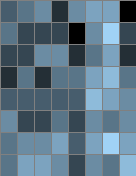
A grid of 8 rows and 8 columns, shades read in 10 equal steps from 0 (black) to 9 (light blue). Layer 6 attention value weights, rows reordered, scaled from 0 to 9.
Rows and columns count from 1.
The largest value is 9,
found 2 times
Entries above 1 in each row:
7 7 8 8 8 8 8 8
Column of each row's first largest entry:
6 7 7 7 6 1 7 8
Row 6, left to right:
6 3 3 5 3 6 5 6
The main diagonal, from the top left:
4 3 6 5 4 6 9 8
